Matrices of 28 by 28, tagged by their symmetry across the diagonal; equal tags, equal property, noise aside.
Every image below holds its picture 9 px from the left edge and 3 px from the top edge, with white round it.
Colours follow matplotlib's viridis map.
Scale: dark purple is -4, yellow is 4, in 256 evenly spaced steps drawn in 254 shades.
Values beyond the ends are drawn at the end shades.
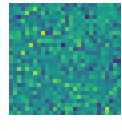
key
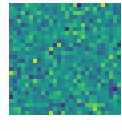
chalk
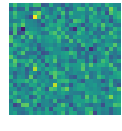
chalk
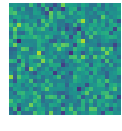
key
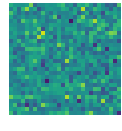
key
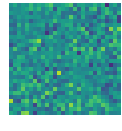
chalk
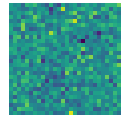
key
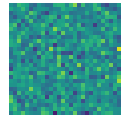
chalk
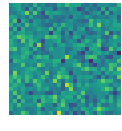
chalk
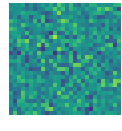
chalk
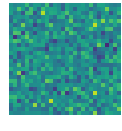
key
